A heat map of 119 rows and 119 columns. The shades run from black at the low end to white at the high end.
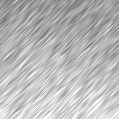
No row or column stands out. The grain runs diagonally up to the right. Values rise toward the bottom. On average the colour sits 70% of the way up the scale.
